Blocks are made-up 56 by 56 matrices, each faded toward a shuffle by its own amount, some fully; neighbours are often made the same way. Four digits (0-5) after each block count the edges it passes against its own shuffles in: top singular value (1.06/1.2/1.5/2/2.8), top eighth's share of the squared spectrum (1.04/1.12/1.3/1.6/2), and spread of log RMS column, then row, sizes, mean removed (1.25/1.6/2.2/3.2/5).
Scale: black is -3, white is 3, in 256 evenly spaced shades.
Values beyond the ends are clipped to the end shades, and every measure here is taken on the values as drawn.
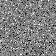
0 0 0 1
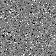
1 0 0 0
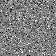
0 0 0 0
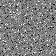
0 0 0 0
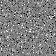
0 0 0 0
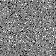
3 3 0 1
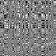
4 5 3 3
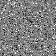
3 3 1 1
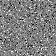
0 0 0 0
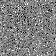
2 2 0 0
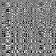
4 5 3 3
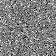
1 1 0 0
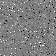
0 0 0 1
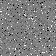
0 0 0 0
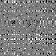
4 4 2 3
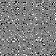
4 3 2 2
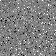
1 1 0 0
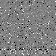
3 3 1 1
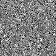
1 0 1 0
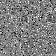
2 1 0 0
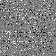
3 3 1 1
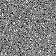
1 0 0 0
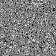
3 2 0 1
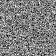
2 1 0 0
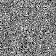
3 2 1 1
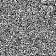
2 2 0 0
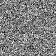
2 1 0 0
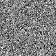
2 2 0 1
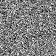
1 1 0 0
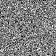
1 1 0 0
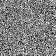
0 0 0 0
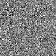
3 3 1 2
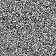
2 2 0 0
